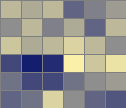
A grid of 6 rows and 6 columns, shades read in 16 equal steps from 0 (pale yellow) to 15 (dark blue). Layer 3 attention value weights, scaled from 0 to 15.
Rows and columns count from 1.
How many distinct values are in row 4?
6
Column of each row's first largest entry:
4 5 6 2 2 6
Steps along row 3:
up down down up up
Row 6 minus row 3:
7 4 -2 5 6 4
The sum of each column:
45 50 44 33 42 35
